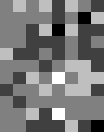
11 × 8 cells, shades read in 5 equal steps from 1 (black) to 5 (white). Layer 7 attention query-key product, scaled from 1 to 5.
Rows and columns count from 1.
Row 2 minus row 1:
0 -1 0 -1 0 -1 -2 2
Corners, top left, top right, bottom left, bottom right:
3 2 3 1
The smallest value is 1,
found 3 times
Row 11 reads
3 3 2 2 2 4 2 1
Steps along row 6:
same same down up up same down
